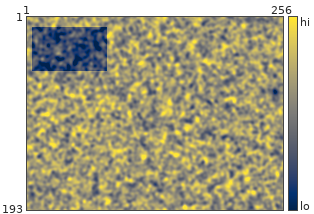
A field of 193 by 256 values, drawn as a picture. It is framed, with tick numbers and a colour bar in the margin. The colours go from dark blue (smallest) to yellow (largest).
Stripes: none. Ninth with the lowest average: top left. Odd patch: lower, in the top left. Mirror symmetry: none. Grain: blotchy.
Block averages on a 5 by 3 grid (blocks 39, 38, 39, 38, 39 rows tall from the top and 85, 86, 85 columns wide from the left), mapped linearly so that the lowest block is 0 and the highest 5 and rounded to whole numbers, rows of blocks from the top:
044 / 244 / 544 / 554 / 444
